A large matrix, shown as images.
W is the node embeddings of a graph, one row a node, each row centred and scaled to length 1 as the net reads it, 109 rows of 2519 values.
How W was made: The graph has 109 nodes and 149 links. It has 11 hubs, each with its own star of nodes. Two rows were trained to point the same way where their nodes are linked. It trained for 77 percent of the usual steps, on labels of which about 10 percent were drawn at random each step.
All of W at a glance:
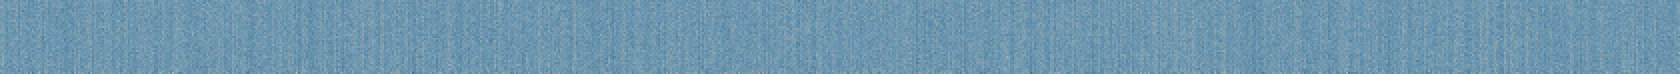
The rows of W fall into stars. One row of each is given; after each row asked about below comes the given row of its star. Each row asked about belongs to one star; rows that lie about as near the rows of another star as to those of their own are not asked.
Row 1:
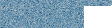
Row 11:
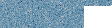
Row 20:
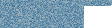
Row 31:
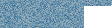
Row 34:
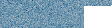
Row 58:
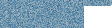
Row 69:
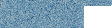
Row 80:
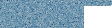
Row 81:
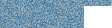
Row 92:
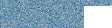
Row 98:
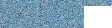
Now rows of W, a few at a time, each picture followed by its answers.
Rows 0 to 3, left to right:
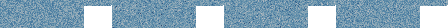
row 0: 34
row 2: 69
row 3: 69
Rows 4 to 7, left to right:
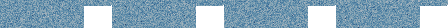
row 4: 98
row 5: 31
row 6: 1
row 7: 20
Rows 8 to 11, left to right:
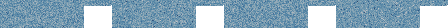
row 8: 11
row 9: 31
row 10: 92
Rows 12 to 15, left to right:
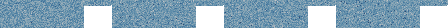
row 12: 58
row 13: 20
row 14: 81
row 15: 34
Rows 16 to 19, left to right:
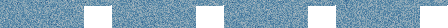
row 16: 20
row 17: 80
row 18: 31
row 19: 31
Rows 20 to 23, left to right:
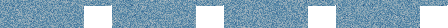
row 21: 20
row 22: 34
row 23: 81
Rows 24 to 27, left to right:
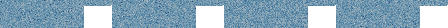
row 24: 1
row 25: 1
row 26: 11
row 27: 81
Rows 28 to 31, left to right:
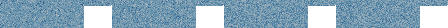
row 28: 98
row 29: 92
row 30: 98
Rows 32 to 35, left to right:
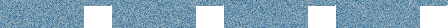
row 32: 92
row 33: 58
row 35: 80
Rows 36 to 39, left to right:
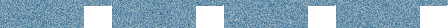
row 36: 81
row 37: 34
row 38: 58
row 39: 80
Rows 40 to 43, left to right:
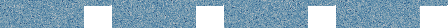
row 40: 69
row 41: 81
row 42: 69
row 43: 1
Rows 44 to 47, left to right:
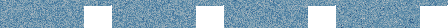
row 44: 92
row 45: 92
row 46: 58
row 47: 11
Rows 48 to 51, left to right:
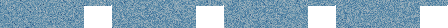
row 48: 80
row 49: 58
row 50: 11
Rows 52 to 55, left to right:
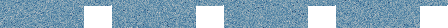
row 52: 58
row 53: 80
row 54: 31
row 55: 34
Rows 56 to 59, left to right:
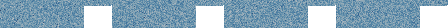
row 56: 69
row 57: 69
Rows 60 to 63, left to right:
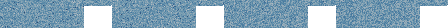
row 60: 31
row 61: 92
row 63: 31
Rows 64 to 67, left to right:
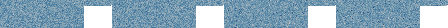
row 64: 58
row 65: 1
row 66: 31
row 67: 20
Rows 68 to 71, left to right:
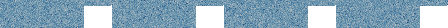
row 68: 58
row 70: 34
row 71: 31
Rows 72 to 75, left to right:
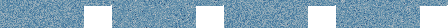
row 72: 11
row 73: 1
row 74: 98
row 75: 1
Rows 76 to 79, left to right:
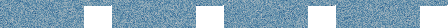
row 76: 34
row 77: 92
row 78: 98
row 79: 20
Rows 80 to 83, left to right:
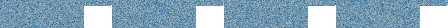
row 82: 92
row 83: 69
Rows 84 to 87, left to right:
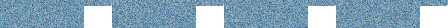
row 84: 69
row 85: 81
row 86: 20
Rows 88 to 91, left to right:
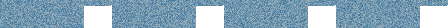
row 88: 20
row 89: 98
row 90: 92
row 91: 34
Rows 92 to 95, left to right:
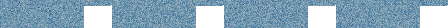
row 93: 92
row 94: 80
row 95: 98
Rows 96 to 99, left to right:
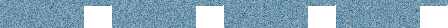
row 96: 34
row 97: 34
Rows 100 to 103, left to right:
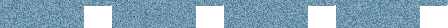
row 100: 92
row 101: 98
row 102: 20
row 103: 1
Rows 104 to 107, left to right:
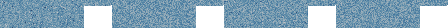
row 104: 11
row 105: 69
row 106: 11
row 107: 11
